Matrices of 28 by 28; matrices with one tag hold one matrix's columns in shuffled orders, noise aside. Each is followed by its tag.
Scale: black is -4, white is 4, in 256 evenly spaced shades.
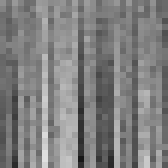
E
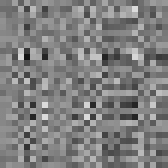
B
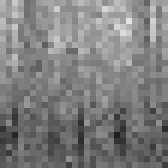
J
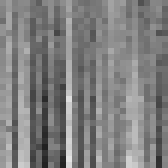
E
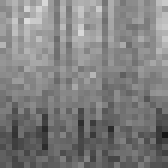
J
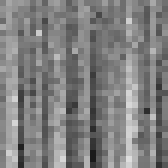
E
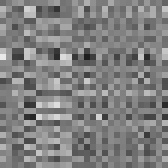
B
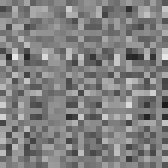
B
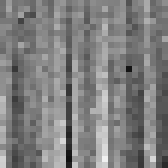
E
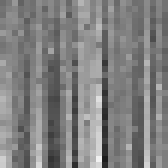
E
